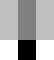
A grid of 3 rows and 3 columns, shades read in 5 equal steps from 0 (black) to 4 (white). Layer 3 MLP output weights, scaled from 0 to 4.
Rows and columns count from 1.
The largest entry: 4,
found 2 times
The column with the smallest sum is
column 2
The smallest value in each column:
3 0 3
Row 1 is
3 2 3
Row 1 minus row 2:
0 0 0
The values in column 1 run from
3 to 4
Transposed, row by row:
3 3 4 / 2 2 0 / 3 3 4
